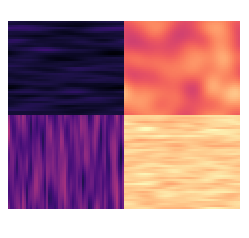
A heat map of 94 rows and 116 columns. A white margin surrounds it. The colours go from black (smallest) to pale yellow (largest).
It is made of 2 by 2 panels. Panel 1,1: very low, streaked across, faint in contrast. Panel 1,2: high, smooth. Panel 2,1: low, streaked downward. Panel 2,2: very high, streaked across, faint in contrast.
